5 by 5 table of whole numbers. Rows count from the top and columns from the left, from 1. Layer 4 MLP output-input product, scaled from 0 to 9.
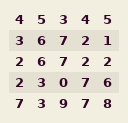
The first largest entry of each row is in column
2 3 3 4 3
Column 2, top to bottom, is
5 6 6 3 3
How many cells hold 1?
1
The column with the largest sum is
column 3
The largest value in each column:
7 6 9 7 8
